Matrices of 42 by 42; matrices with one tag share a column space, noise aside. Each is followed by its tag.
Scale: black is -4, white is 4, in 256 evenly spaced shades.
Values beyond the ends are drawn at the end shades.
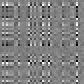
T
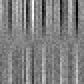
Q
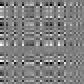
T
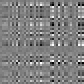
T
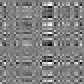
T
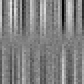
Q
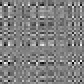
T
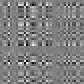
T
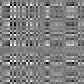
T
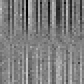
Q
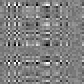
T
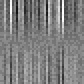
Q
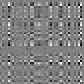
T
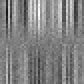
Q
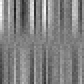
Q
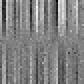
Q
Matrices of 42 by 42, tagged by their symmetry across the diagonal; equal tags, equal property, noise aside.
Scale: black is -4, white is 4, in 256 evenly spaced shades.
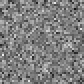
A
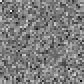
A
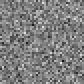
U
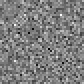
A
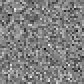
U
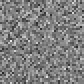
U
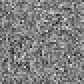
U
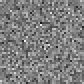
A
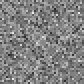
A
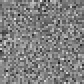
U
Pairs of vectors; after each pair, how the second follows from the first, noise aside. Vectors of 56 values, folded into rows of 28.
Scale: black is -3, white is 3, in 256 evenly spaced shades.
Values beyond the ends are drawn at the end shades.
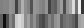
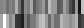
negated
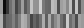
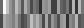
negated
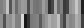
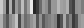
wrapped around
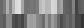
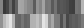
wrapped around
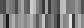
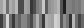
negated
